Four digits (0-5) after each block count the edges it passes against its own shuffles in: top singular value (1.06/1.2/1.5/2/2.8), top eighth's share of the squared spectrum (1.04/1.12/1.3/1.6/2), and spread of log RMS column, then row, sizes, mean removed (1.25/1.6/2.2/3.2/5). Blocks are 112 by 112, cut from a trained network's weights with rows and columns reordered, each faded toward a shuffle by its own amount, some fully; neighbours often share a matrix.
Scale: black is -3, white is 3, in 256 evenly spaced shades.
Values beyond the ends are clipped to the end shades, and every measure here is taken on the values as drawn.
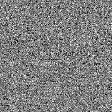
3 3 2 2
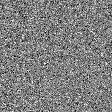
0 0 0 0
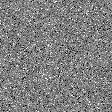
0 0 0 0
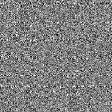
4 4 2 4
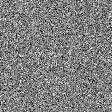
2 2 0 0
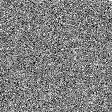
0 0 0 0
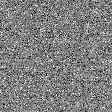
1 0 0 0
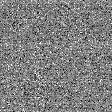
1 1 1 0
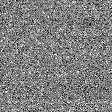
1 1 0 0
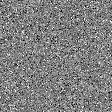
0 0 0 0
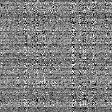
4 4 4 2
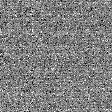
2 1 1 0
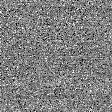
2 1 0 0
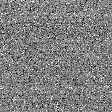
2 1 0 0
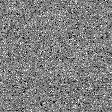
1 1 0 0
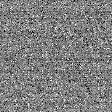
2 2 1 0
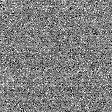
2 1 1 0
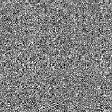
3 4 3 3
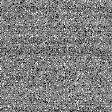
2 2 2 0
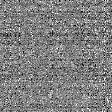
3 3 3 0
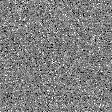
1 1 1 0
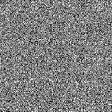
3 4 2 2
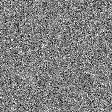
1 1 0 0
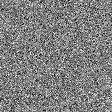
1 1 0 0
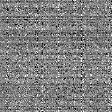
4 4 4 1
